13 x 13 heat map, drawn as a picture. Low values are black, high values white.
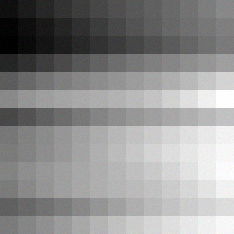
The ninth with the lowest average is the top left. No lone cell stands out from its neighbours. There is an overall slope up to the bottom right. The halves do not mirror each other. The grain runs across in streaks.
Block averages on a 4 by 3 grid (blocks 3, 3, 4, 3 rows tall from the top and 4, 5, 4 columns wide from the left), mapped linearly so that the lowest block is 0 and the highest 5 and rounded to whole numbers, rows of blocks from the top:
012
234
345
345
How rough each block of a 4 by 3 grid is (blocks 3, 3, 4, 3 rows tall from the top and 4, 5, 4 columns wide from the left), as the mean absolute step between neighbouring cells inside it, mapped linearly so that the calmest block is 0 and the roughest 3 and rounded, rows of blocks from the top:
000 | 323 | 111 | 211
